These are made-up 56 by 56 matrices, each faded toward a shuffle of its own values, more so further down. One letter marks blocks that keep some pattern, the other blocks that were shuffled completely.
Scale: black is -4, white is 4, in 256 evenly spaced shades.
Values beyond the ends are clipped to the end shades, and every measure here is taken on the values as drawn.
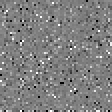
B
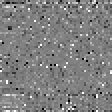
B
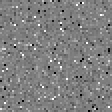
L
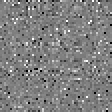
B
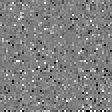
B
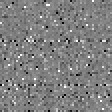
B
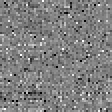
B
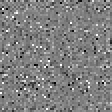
B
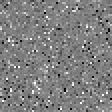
L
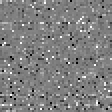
B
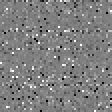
B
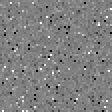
L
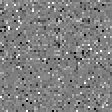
B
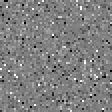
L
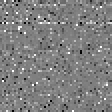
B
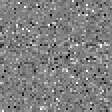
B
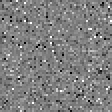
L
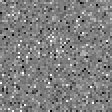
L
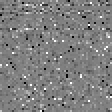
B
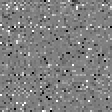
B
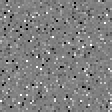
L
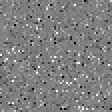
L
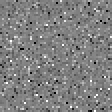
L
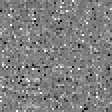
B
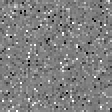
L
